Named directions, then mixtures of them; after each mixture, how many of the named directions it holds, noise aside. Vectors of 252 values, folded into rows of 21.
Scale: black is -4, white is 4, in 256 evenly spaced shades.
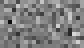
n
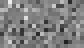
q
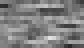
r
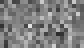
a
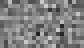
three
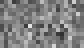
one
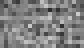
two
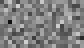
three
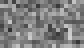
three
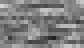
one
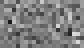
one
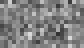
three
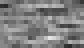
one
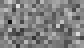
two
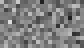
two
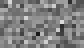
three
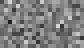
three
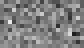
one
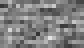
two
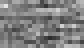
two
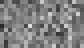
one
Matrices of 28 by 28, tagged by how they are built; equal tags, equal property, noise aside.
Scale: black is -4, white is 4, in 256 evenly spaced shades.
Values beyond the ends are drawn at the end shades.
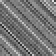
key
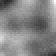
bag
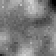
bag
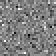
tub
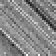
key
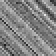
key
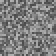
tub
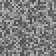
tub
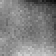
bag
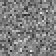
tub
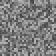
tub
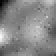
bag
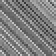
key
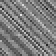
key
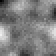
bag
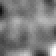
bag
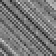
key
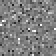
tub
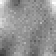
bag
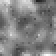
bag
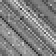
key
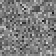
tub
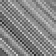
key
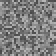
tub
